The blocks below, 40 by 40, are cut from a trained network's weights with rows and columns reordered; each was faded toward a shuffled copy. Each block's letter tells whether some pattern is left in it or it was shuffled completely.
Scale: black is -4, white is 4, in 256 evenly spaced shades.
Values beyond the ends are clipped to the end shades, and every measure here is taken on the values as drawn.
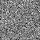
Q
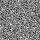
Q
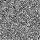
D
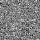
D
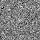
Q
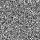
D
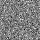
Q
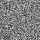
D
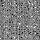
D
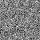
Q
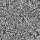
D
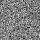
Q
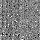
D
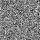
Q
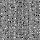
D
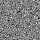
Q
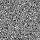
Q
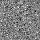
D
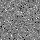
Q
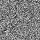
Q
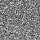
Q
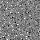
Q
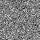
Q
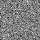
Q
